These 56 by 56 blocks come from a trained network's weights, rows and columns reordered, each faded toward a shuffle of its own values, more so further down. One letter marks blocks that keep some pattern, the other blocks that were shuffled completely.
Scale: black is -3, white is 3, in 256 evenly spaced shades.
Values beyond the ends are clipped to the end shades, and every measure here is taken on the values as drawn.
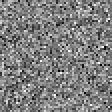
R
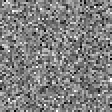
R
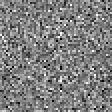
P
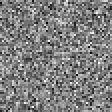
R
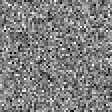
R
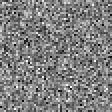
R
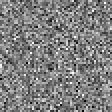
P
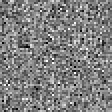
P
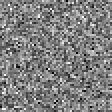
R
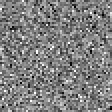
R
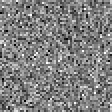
R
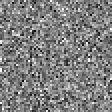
P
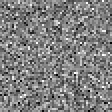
R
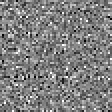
P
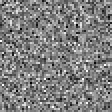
P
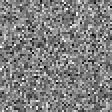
R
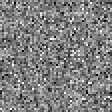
P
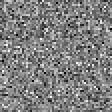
R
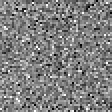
R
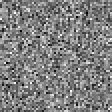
R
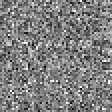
P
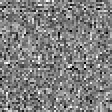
P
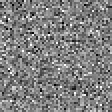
R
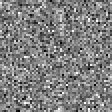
P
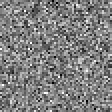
R
